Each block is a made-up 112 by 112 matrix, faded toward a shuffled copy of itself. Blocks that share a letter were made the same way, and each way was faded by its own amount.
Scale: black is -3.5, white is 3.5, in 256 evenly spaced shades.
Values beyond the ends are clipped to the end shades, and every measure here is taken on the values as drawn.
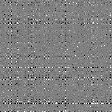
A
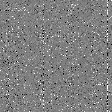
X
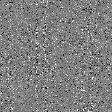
X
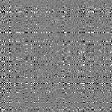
A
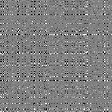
A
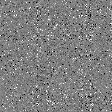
X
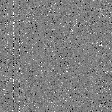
X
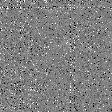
X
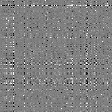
A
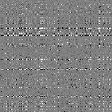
A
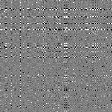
A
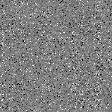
X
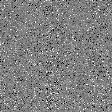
X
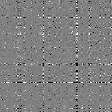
A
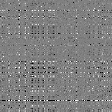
A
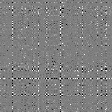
A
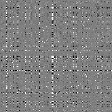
A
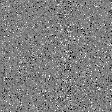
X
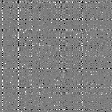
A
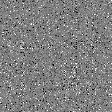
X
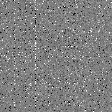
X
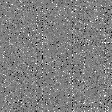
X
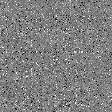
X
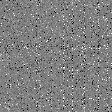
X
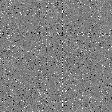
X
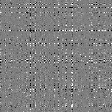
A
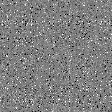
X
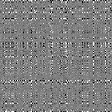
A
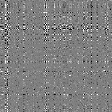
A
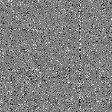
X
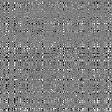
A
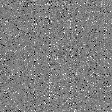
X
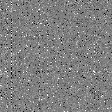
X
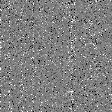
X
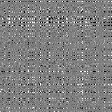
A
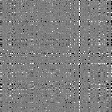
A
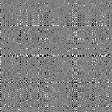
A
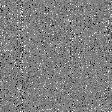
X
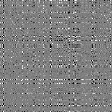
A
